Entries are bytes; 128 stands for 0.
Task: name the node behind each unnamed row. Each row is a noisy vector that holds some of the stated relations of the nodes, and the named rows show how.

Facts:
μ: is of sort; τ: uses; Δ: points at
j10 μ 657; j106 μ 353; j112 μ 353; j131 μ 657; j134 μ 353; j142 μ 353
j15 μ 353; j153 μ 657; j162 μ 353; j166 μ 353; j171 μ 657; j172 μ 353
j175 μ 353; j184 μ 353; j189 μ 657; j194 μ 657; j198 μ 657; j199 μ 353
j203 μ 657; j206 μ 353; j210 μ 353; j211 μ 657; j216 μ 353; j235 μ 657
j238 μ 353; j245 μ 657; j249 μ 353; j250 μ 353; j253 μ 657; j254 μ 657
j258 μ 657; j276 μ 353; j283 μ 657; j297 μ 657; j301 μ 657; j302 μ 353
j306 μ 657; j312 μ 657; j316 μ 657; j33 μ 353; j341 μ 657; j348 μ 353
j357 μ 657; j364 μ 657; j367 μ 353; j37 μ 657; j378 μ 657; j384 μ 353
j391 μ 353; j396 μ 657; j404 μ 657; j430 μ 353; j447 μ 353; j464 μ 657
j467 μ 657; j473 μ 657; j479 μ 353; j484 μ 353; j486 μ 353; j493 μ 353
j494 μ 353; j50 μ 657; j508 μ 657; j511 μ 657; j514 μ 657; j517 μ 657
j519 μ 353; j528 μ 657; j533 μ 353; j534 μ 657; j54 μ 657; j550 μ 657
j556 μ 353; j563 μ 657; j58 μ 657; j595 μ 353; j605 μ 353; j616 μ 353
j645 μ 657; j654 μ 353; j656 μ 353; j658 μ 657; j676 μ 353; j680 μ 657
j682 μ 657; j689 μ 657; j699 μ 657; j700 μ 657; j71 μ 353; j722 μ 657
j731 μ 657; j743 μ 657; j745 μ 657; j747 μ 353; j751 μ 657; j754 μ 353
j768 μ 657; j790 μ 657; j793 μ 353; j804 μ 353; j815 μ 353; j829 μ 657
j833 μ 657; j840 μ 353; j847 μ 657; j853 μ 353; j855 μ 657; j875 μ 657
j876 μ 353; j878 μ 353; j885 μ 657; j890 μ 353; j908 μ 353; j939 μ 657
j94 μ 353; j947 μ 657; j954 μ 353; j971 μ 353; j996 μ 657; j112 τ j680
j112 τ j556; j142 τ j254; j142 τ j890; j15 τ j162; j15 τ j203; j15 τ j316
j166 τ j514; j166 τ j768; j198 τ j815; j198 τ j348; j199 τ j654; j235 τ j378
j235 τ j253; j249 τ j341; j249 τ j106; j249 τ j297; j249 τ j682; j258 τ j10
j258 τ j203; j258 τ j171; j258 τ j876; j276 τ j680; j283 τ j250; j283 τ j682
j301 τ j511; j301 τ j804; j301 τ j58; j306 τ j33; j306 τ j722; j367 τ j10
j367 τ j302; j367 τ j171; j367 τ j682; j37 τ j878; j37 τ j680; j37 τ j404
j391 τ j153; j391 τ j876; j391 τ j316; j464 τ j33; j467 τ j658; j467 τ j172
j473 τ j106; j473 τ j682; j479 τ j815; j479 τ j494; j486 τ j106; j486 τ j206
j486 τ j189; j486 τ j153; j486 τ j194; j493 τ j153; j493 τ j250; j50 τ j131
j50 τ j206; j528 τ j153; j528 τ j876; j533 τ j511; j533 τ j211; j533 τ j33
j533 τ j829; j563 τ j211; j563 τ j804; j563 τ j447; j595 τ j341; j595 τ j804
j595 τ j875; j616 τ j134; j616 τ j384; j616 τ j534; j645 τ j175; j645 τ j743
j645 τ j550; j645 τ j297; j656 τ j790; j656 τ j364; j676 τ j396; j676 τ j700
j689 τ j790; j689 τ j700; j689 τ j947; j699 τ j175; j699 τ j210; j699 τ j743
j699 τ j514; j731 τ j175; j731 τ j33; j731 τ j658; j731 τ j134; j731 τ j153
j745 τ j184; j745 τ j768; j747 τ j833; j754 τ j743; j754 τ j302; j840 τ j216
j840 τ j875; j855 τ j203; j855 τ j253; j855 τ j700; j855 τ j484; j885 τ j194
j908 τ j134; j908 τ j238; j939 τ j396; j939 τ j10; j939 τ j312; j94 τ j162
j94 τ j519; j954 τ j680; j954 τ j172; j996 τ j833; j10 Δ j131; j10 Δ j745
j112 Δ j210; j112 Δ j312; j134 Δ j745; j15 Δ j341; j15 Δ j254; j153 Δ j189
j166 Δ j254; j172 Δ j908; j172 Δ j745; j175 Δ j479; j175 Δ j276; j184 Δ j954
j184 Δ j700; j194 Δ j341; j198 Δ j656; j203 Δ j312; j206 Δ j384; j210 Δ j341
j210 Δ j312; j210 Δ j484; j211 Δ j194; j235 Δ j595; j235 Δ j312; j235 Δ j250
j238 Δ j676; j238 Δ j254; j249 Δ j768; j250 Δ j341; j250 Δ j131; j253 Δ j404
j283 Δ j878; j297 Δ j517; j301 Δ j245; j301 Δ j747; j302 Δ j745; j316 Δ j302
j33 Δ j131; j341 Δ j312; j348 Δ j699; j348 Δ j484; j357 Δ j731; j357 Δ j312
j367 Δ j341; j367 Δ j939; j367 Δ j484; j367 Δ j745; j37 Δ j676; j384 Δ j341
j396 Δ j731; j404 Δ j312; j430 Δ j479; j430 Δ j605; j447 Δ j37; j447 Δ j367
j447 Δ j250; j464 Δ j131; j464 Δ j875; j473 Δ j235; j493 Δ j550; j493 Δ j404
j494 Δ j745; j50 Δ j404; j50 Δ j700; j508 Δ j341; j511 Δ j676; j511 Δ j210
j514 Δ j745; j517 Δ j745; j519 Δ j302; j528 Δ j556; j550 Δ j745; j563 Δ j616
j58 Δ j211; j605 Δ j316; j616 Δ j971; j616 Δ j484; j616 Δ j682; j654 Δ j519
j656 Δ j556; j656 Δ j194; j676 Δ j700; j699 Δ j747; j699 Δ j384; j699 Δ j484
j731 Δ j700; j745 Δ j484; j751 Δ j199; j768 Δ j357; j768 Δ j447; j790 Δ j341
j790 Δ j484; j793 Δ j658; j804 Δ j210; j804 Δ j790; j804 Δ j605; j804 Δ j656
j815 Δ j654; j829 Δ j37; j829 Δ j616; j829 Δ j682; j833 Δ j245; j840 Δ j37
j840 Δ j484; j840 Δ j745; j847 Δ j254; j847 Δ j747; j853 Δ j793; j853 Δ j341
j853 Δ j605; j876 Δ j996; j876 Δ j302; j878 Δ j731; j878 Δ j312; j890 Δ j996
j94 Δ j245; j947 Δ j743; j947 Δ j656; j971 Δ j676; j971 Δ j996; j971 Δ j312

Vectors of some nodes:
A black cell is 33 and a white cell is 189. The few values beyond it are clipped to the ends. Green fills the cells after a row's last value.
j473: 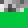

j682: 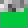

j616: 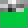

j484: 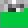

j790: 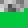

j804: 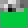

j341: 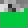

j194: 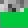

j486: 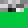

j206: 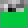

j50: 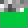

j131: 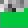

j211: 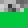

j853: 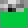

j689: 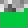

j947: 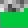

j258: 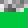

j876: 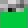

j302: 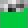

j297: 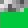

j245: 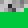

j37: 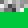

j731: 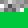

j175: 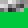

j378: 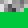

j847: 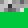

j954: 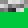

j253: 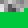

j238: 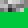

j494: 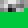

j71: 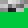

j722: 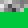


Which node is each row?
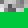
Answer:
j939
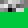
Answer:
j249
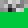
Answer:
j94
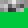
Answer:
j384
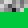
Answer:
j680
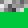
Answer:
j885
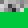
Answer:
j404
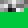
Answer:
j595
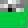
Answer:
j840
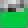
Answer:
j172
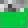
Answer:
j357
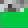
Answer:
j508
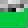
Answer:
j276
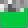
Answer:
j396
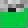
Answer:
j162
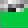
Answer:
j479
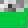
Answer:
j745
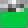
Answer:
j908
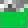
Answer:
j645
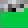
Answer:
j556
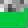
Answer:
j10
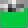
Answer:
j210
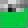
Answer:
j447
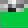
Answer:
j656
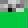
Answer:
j15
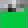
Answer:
j33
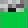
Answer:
j106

